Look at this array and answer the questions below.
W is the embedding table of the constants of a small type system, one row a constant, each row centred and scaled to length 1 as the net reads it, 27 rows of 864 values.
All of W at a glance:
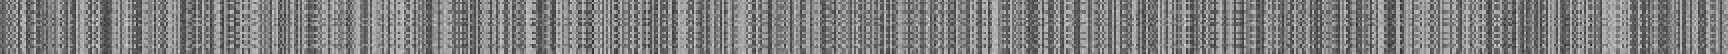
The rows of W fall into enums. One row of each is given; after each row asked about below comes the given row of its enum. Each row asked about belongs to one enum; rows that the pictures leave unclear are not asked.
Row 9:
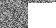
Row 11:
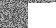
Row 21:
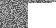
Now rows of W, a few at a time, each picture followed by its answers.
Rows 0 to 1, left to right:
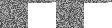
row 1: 11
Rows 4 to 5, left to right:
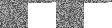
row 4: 21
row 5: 11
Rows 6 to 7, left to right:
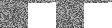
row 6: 11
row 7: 21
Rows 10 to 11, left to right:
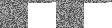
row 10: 21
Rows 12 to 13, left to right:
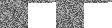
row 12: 9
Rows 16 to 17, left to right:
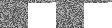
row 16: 11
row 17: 21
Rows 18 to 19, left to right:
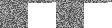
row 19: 11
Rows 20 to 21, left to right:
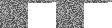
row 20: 21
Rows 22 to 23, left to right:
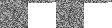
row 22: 9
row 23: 11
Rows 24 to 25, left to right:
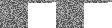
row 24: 21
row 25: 21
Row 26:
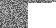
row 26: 21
